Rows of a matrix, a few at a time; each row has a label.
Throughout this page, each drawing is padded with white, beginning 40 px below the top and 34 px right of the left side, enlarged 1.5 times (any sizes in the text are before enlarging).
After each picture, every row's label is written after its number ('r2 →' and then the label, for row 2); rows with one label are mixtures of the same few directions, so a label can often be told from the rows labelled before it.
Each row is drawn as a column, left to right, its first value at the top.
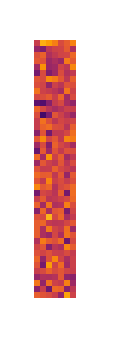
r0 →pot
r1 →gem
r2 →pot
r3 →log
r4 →pot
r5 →pot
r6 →gem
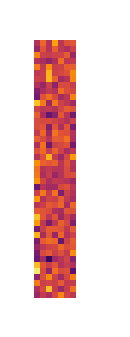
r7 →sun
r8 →pot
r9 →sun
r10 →pot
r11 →pot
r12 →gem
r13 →sun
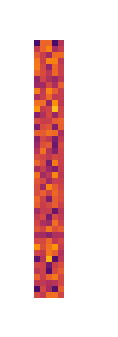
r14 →log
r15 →pot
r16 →sun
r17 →log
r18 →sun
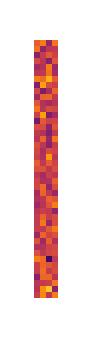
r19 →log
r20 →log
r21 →sun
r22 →pot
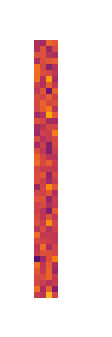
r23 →sun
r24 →log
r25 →log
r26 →sun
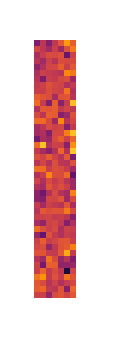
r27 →gem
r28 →gem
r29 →pot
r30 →gem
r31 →gem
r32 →sun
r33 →pot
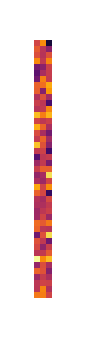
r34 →sun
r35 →log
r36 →pot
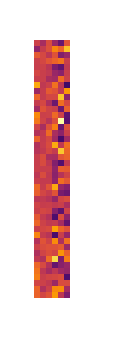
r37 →log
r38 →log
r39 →sun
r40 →sun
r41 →gem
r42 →log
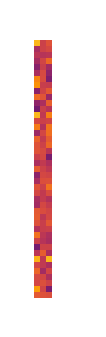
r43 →log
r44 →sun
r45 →sun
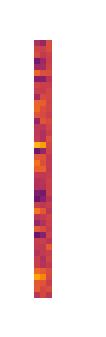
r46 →gem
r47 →gem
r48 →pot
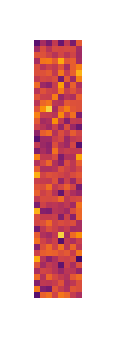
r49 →pot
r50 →log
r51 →log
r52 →gem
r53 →pot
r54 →log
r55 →pot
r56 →sun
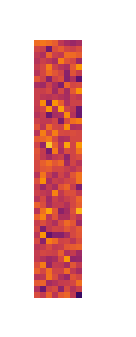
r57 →pot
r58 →sun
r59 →gem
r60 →pot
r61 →log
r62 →sun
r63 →log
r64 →log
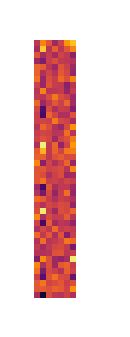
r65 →sun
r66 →log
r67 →log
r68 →gem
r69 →sun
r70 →pot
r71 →log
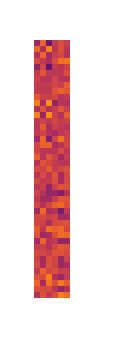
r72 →gem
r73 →gem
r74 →gem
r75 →pot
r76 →pot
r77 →pot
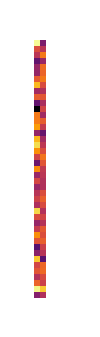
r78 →log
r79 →sun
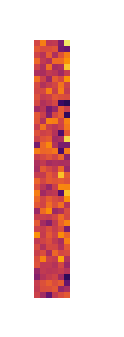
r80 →gem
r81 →log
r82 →log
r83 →gem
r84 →pot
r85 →gem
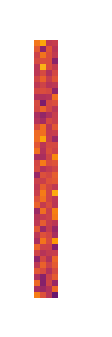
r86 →pot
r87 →gem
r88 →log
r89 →pot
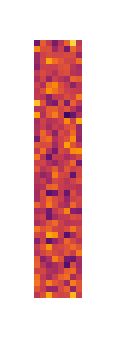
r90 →gem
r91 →pot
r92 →pot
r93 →pot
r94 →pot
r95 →gem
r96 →pot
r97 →gem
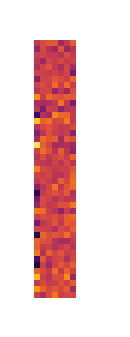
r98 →gem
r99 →log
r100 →gem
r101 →log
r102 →gem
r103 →log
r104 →pot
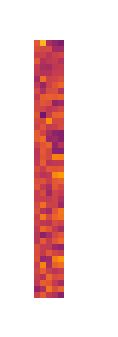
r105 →sun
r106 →pot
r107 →gem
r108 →pot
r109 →pot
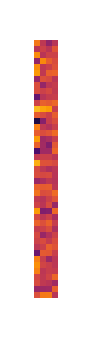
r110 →gem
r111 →log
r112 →log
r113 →pot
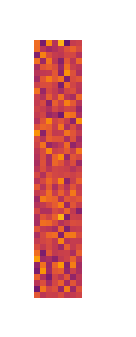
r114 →sun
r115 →sun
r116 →gem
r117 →sun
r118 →pot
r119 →pot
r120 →gem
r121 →gem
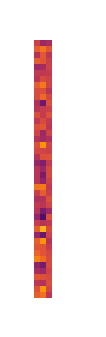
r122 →sun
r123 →sun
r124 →gem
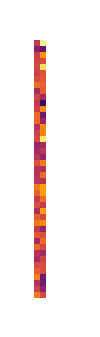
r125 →log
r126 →gem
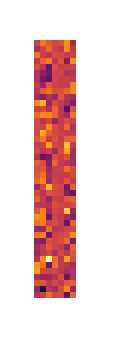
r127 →sun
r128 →sun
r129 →sun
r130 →gem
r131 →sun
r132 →log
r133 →pot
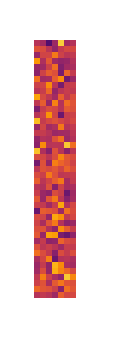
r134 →gem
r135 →gem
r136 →pot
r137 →sun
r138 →pot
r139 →gem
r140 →gem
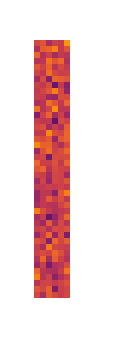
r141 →gem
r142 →log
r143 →pot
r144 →log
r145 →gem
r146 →pot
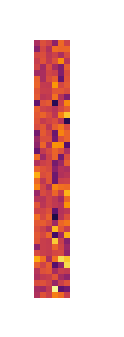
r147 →pot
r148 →sun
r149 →sun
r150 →sun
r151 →sun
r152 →gem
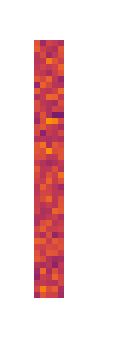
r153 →log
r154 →sun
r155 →gem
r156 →gem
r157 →log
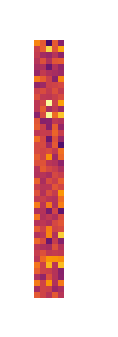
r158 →pot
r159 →log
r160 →gem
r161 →sun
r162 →gem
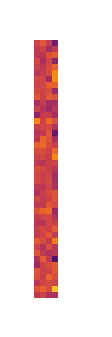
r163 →gem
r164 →log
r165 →log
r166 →sun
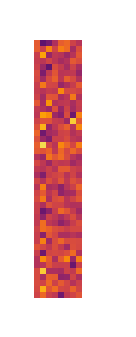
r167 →pot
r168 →sun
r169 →gem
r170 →sun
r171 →log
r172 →log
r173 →gem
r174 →sun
